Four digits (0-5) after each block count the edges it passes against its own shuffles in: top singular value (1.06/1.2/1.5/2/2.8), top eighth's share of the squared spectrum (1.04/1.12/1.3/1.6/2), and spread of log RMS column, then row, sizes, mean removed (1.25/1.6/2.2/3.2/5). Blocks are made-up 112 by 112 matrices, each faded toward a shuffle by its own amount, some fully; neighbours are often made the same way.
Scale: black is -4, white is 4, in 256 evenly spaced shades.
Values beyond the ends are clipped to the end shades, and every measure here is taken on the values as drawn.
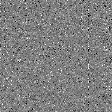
2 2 2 1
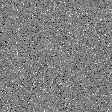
0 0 0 0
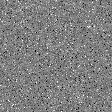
0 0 0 0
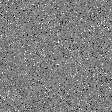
0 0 0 0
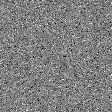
0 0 0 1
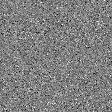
0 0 0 1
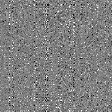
4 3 3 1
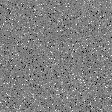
1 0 0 0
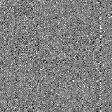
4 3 2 1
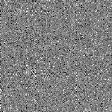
4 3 2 1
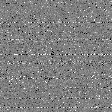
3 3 0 3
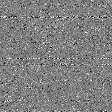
2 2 0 3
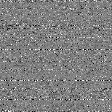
2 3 0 3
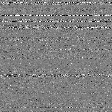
3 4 0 4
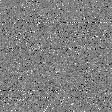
2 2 0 2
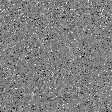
0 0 0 1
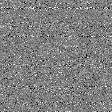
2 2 0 3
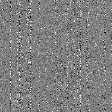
2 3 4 0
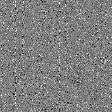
2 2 2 0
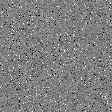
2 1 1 0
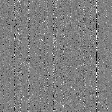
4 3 3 0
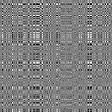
5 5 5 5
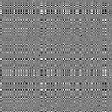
5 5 4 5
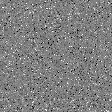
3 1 0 0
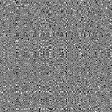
5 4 3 3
